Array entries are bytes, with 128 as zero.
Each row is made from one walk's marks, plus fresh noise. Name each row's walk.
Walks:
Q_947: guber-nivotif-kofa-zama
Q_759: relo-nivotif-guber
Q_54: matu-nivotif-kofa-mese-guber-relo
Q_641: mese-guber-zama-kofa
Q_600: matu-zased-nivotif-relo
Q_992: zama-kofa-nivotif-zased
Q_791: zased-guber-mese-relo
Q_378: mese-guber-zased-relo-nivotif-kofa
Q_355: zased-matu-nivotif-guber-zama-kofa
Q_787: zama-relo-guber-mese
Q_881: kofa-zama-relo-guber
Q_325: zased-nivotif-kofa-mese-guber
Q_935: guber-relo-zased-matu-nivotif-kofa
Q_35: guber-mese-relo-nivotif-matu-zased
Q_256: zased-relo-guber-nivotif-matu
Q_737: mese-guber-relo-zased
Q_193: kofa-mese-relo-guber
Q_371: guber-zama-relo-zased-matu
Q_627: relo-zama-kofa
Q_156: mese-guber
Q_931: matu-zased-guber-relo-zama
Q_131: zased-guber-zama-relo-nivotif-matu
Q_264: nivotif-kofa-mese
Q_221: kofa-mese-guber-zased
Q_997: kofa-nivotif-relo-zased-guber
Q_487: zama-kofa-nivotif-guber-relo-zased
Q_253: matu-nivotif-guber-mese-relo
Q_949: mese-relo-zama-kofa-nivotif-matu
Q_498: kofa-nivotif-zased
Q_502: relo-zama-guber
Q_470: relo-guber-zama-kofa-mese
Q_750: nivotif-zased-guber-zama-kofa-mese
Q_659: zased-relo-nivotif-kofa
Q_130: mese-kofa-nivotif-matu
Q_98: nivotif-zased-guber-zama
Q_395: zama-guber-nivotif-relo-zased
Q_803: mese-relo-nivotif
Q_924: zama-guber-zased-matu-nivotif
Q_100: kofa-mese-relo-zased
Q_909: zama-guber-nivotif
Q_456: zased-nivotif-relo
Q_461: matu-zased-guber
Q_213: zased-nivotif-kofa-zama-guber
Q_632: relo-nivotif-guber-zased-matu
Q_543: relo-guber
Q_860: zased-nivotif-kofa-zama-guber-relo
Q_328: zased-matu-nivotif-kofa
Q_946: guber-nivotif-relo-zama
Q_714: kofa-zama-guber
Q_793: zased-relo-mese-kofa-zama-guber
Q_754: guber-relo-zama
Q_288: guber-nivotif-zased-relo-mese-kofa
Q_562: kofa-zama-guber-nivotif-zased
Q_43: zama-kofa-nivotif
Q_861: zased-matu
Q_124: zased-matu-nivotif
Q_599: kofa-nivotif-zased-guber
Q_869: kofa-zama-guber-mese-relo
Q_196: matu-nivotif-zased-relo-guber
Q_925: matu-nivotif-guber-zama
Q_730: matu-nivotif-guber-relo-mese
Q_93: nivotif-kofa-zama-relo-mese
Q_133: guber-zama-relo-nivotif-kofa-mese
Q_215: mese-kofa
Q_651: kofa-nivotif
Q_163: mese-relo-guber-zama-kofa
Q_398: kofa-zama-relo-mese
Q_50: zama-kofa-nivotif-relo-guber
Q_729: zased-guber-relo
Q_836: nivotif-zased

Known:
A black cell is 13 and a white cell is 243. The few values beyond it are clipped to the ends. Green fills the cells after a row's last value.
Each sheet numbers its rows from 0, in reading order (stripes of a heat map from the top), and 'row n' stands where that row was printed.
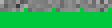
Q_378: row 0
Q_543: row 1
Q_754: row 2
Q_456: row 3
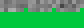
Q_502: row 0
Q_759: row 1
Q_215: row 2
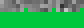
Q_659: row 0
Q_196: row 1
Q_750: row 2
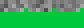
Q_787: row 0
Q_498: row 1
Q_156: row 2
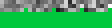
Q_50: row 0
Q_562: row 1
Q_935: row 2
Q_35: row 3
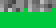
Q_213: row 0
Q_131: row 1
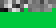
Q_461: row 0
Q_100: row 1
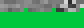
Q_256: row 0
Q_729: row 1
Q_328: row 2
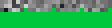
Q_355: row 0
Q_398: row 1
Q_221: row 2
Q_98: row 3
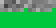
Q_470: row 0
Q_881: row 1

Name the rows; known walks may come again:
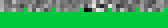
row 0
Q_131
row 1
Q_562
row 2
Q_641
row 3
Q_931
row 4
Q_750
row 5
Q_860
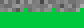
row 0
Q_836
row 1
Q_100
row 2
Q_156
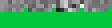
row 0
Q_759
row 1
Q_737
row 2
Q_600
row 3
Q_714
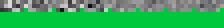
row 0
Q_124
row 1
Q_130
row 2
Q_355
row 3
Q_325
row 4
Q_881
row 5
Q_869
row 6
Q_803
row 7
Q_215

